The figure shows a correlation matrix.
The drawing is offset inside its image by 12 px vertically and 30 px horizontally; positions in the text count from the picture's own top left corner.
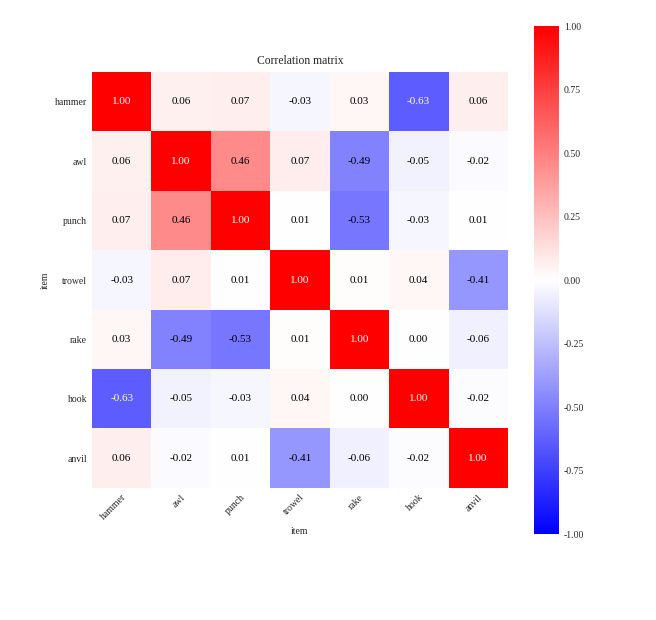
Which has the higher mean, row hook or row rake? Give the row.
hook
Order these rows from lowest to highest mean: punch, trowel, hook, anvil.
hook, anvil, trowel, punch
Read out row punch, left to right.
0.07 0.46 1.00 0.01 -0.53 -0.03 0.01
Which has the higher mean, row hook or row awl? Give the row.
awl
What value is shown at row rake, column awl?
-0.49
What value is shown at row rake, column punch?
-0.53
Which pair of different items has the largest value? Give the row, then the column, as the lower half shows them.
punch, awl
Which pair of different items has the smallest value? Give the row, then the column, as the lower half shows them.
hook, hammer
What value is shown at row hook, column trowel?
0.04
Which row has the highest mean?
awl
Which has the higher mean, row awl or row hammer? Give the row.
awl
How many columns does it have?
7
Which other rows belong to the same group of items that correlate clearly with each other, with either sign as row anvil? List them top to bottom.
trowel
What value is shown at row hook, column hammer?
-0.63
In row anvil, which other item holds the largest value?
hammer
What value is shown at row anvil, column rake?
-0.06
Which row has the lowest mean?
rake
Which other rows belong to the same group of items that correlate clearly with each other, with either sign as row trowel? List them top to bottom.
anvil
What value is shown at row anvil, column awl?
-0.02
